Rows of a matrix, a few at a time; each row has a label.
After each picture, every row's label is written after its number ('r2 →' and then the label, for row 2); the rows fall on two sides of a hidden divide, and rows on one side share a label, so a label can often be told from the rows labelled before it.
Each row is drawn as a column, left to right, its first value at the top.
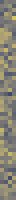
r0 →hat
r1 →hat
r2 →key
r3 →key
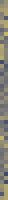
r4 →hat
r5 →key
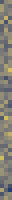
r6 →key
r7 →hat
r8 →hat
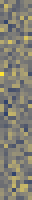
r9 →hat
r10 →hat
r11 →key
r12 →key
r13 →key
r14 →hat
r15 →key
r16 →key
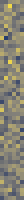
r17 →hat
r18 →key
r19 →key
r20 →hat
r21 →hat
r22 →key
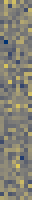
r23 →hat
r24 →hat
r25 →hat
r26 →hat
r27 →key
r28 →hat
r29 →hat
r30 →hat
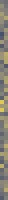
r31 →hat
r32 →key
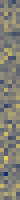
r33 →key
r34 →key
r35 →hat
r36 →key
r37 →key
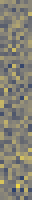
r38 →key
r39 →key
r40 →key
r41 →hat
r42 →key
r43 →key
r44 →key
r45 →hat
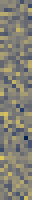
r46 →key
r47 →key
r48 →hat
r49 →hat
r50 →key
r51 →key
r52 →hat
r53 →hat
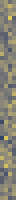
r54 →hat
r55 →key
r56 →key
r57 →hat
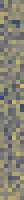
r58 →key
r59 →key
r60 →hat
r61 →hat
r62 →hat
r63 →key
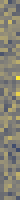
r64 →hat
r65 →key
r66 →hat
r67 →hat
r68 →key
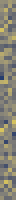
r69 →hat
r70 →hat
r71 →key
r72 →key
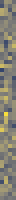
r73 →hat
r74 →key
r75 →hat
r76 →hat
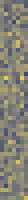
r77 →key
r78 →key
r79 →key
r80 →hat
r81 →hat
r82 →key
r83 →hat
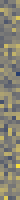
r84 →key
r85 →hat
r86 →hat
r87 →key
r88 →key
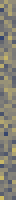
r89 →hat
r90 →key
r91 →hat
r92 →hat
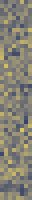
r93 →key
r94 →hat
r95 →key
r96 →hat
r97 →hat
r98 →hat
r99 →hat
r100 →hat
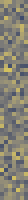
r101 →key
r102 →hat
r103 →key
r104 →key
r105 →key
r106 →key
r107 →key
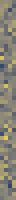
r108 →key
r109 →key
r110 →hat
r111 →key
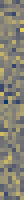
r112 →hat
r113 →key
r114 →key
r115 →key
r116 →key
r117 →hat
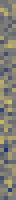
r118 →key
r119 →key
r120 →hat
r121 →hat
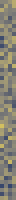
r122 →hat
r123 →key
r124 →hat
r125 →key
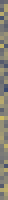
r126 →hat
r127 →key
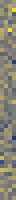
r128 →key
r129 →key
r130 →hat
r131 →key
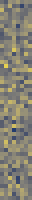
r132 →key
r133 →hat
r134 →key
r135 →key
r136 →key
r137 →key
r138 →hat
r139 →hat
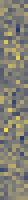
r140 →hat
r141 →hat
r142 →hat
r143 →hat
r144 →key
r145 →hat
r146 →key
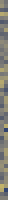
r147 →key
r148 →hat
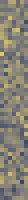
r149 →hat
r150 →key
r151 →hat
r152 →hat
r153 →hat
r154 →key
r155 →key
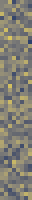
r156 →hat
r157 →hat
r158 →key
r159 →hat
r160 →key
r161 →hat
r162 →hat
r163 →hat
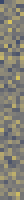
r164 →key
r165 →hat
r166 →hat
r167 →key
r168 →key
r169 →hat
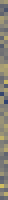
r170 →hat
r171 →hat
